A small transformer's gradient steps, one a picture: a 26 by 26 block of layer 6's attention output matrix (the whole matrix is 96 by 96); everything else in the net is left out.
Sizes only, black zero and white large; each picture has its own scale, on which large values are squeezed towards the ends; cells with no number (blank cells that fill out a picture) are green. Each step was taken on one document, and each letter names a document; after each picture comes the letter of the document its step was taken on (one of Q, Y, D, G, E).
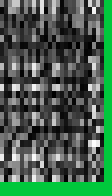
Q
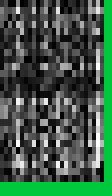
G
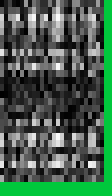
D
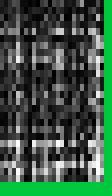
G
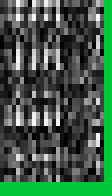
D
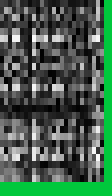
Q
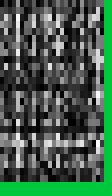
G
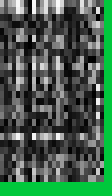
D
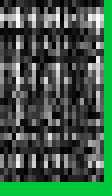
G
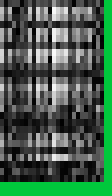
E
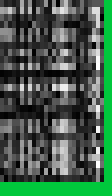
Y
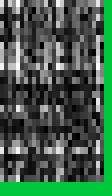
D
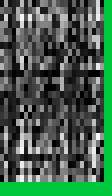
Y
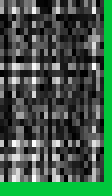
Q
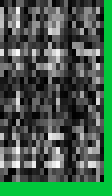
G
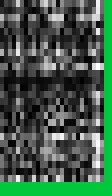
G
